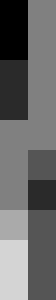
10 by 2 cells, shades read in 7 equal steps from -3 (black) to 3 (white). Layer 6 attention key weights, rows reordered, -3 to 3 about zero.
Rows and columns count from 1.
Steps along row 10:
down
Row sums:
-3 -3 -2 -2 0 -1 -2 0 1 1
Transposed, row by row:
-3 -3 -2 -2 0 0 0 1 2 2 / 0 0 0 0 0 -1 -2 -1 -1 -1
